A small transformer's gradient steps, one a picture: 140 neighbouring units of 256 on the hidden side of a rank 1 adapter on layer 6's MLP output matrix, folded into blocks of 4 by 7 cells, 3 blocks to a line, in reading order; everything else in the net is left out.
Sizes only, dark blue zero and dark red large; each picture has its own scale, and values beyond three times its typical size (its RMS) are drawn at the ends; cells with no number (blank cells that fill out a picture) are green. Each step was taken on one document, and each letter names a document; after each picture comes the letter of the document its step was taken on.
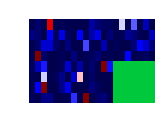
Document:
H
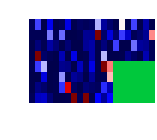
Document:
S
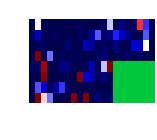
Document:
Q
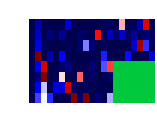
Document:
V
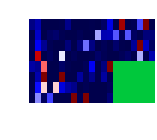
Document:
Q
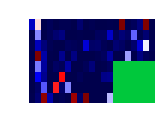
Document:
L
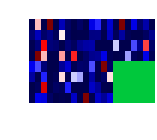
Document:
H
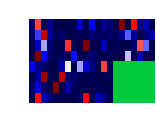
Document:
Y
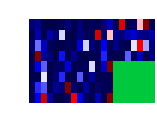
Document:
V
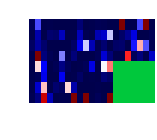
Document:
L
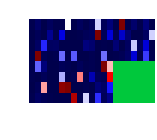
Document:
S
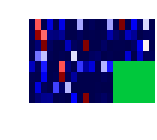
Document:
Y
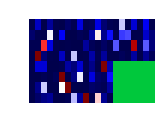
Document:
S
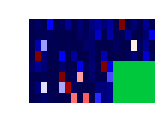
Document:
S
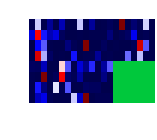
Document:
Y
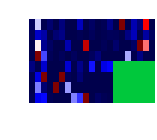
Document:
Y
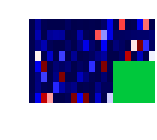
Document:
V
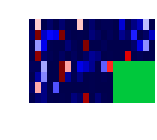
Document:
Y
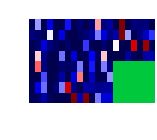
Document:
S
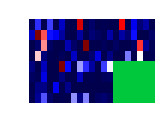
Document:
Y
